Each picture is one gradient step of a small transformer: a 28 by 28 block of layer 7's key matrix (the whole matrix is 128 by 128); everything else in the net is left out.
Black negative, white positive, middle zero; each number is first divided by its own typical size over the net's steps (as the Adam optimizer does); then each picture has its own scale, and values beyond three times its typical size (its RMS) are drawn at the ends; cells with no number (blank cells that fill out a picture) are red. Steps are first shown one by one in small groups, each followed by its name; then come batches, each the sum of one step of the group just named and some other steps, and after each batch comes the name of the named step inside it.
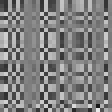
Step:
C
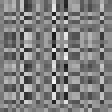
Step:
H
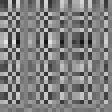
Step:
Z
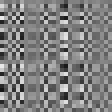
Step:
C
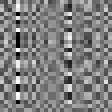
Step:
Z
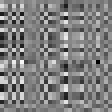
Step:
C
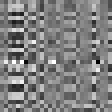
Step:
C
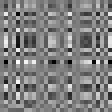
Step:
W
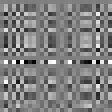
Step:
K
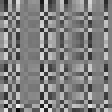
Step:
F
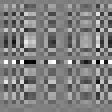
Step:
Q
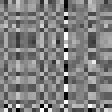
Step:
F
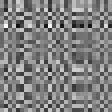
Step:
F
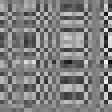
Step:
W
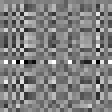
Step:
K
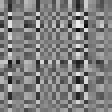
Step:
F
